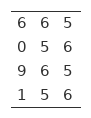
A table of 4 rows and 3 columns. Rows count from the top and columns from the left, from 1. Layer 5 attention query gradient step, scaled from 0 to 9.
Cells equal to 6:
5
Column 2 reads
6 5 6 5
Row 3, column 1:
9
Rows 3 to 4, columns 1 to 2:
9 6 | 1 5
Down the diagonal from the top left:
6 5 5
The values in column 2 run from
5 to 6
